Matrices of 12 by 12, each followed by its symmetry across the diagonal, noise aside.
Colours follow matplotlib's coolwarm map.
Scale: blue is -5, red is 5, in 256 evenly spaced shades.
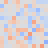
antisymmetric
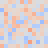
neither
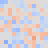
neither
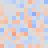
antisymmetric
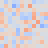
neither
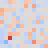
neither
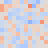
neither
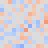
antisymmetric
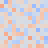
antisymmetric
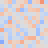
antisymmetric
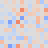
antisymmetric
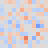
antisymmetric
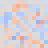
antisymmetric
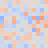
neither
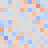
antisymmetric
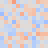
antisymmetric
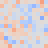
neither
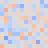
neither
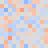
neither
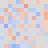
antisymmetric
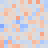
neither
